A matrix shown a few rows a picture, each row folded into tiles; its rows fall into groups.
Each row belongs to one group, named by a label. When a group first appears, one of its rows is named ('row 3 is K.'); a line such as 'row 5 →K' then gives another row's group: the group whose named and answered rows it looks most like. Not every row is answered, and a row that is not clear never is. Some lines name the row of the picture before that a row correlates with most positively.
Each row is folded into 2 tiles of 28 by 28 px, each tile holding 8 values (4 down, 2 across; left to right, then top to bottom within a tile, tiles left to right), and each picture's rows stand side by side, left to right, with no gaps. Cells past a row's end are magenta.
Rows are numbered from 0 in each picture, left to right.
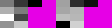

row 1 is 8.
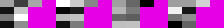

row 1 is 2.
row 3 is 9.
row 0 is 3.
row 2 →8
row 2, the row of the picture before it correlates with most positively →0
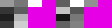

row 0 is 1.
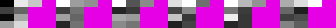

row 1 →2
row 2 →2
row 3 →2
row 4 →2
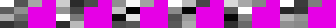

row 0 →2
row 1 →8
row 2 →9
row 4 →3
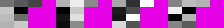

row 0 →8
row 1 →3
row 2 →1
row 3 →9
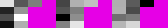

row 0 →3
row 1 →1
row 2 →8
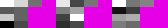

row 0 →2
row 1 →3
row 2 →2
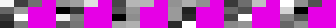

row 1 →2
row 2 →1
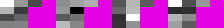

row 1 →9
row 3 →2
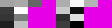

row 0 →3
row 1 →9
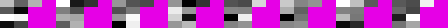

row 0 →2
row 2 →3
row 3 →8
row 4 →1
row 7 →1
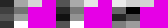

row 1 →1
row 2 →9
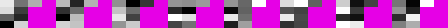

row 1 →1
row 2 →8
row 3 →2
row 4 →2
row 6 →8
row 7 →1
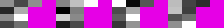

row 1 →2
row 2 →3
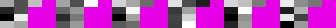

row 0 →1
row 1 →1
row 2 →3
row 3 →3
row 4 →3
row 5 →2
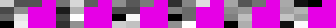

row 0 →3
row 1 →3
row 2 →1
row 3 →1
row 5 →8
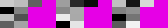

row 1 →8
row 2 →1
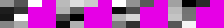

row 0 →1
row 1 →9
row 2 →2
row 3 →8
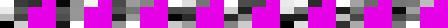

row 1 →1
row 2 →1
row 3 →9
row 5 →9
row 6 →2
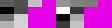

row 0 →1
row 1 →9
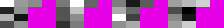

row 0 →2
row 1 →3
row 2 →8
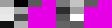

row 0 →8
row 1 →3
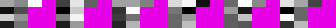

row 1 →3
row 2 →3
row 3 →9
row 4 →9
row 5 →2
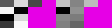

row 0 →9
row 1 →2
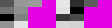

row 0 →1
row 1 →8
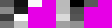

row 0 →1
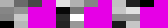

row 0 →3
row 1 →3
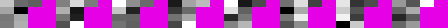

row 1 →9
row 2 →9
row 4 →8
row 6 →8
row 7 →1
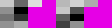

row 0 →9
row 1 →9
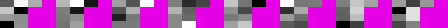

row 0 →9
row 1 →9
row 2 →1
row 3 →8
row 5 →2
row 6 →3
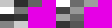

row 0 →8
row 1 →2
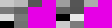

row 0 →2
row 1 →1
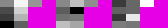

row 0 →3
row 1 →9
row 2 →1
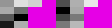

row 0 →9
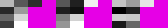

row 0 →3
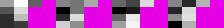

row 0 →3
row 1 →1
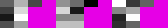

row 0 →3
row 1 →8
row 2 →3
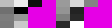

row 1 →9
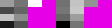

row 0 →2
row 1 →3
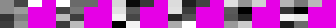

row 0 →1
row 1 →2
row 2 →8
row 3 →8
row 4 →9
